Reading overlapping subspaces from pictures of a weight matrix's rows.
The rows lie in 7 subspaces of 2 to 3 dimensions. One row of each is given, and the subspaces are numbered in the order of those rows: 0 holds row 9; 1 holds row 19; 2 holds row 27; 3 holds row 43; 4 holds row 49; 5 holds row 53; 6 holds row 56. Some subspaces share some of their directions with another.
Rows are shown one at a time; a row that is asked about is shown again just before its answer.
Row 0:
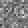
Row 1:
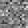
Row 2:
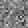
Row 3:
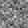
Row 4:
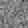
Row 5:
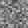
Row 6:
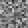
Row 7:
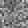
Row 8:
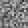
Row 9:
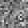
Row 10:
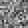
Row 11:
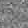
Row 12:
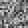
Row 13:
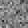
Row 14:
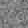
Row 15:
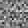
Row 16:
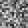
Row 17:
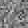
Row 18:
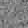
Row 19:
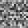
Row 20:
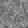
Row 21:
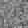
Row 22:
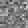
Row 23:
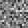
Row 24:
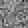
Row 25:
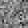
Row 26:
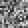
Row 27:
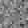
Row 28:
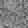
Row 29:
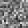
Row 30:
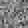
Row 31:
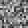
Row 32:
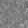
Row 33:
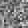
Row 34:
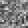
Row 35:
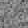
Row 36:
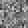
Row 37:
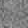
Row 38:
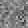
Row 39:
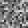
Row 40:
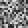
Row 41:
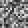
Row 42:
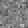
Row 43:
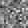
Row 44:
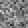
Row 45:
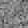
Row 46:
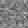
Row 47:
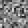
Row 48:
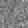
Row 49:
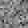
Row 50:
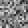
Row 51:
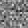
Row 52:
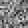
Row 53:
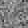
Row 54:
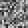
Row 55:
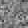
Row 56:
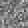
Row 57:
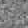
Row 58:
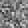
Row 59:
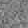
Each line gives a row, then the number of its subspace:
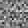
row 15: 1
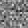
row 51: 1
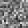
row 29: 2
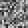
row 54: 3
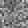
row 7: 5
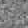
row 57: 1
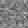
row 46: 1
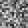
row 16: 6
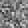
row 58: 6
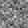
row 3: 6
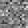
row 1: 2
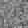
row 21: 4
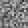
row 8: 6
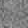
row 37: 5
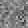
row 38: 0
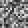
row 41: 0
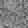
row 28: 5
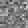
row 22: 2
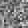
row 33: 4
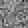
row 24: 5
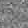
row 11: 6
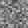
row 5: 3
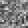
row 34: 1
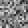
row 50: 4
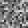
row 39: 1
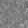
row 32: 2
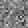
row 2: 0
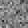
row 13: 4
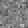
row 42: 2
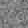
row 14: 3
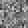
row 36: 3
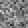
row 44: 6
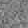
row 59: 2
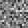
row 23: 1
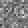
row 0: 0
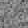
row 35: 6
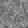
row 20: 5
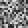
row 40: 3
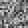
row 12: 3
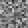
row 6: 3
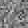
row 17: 0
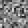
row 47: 0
